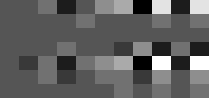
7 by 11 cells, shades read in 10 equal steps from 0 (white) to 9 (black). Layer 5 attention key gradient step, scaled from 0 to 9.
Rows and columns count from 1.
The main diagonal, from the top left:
6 6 6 5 5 5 5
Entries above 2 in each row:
9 11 11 11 9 11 11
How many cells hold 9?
2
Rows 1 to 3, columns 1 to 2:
6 6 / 6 6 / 6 6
